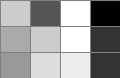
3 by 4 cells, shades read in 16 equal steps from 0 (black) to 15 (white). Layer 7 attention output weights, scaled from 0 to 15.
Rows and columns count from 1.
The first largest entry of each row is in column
3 3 3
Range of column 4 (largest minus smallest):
3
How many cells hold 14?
1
